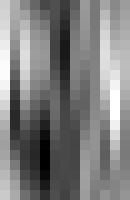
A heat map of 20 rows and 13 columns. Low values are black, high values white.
The middle left is the roughest part. Streaks run downward. The ninth with the lowest average is the bottom middle.
